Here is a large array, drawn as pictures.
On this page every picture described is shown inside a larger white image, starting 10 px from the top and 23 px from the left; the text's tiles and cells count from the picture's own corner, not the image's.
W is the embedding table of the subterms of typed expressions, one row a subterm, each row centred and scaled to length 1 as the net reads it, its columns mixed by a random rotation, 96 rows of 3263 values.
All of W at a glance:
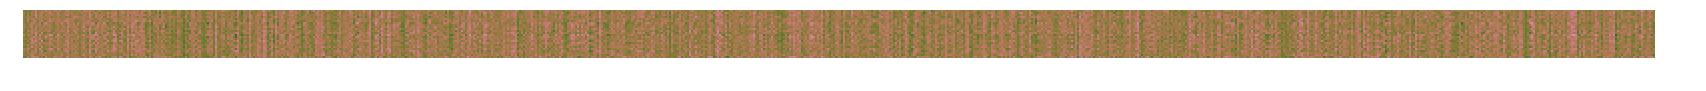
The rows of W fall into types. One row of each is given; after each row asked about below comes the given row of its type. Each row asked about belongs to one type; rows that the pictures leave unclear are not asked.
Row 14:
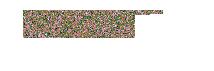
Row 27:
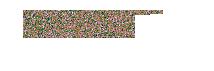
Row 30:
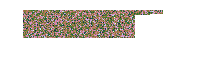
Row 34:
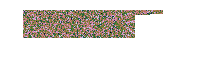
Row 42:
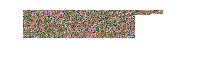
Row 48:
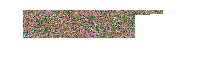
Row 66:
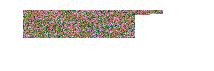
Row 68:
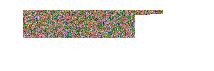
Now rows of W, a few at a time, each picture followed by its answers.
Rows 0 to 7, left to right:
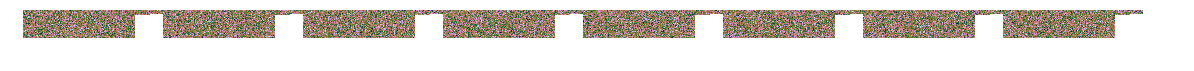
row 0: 27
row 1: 42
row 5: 48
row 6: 48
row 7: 14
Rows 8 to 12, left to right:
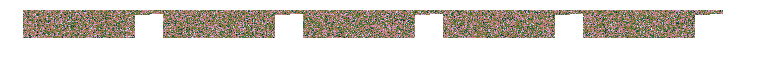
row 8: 42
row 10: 14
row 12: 48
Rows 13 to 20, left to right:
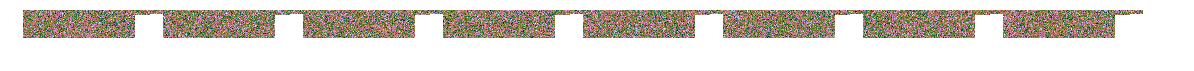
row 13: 42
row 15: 14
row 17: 42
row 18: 68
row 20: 48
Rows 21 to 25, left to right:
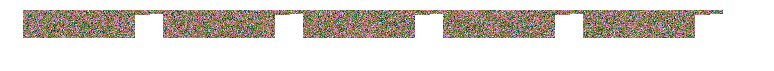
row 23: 42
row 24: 66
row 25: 27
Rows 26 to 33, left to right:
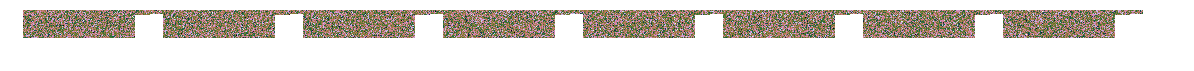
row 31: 27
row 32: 68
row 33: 14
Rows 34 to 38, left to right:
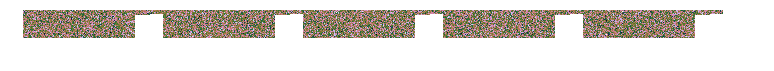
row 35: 27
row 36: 66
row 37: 27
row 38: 14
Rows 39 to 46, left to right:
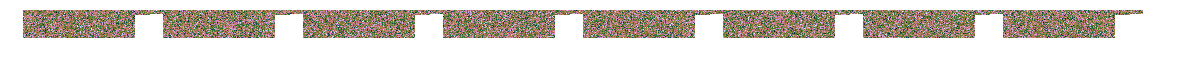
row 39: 48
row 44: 14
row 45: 14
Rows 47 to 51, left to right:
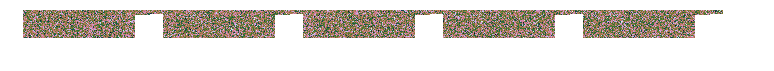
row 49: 48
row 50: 68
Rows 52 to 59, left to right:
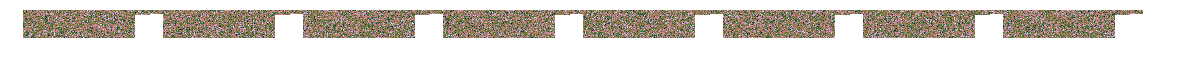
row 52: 14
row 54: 66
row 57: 68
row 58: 30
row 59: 66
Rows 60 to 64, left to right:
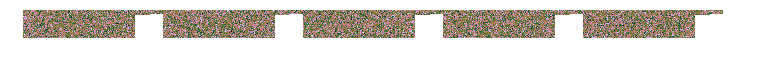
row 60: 48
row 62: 34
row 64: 30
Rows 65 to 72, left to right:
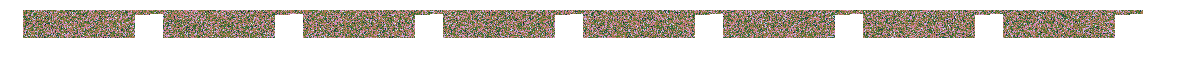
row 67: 30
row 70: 42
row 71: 27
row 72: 34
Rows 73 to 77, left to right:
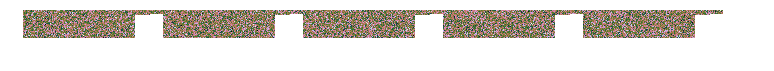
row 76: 66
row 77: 68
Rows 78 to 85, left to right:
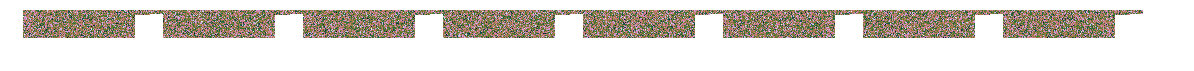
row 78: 48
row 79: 68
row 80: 48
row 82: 66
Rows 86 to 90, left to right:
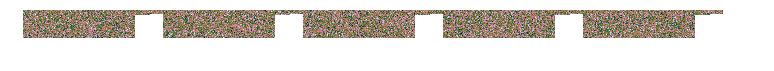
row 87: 14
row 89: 27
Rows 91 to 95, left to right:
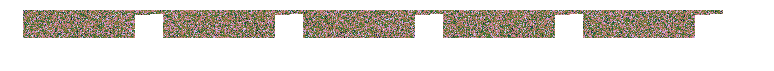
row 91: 34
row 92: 42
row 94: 66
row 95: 68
